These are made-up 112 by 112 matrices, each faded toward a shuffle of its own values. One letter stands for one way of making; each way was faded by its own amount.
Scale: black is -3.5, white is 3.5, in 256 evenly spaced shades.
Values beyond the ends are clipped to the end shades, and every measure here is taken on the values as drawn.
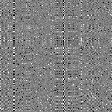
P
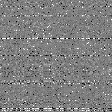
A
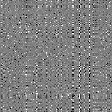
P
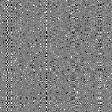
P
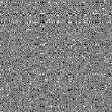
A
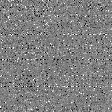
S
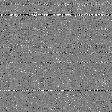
A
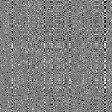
P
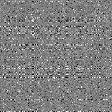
A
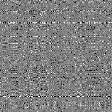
A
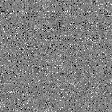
S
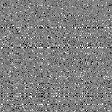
A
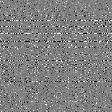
A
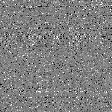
S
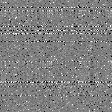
A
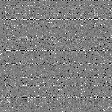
A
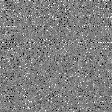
S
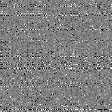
A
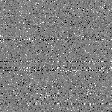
S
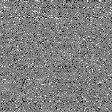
S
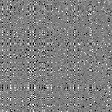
P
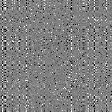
P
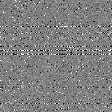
A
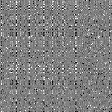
P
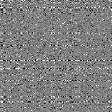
A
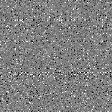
S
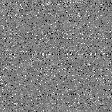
S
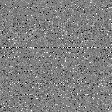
S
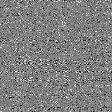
S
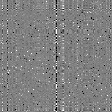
P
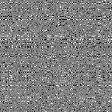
A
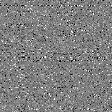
S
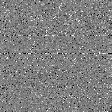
S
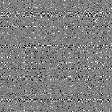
A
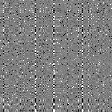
P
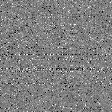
S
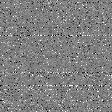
S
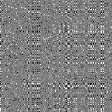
P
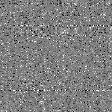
S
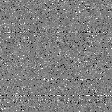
S
